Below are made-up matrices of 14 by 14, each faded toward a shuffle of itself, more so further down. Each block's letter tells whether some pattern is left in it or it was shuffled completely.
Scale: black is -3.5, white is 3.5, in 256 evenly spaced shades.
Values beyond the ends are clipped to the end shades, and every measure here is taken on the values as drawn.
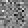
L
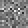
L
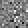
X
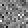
X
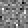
X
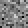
X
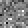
L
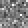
X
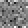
L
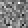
L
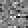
L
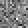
X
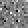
X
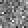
X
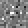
L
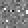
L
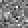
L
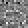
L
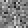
L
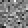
X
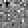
X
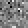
X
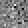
X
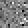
L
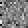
L
